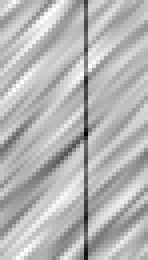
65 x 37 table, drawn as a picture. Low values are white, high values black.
The top left is the ninth with the lowest average. The grain runs diagonally up to the right. Most values sit low, with a long tail of high ones. No overall slope runs across the table. On average the colour sits 30% of the way up the scale. Column 22 differs from the columns beside it.
